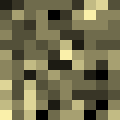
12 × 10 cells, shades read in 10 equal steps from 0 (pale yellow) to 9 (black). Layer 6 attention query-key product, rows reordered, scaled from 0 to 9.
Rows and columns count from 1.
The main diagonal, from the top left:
8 3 7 4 5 0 2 8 6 6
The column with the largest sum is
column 5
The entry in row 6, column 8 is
4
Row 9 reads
1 6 2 6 5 4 5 5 6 5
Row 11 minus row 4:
-2 -2 -5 0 4 -2 -5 1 4 -1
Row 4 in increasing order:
4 4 4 5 5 5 6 6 7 7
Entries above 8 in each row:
0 1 0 0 0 0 0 1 0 0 1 2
